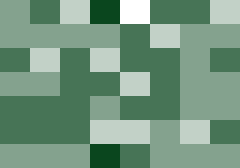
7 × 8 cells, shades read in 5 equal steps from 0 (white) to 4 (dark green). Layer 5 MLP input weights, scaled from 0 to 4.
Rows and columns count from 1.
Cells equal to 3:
22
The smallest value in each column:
2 1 1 1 0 1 1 1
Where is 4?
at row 1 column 4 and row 7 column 4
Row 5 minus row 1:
1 0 2 -2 3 0 -1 1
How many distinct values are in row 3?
3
